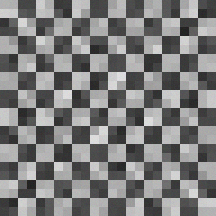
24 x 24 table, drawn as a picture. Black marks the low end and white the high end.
Odd rows or columns: none. Average level on the scale: 50%. Symmetry: a half turn. Grain: checkered. Histogram: two levels. Slope: none. Seam: none.
